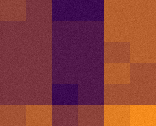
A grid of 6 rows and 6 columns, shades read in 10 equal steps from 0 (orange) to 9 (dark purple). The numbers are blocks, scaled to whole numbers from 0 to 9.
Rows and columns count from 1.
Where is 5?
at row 1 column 1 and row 6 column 4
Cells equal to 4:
5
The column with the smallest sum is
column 6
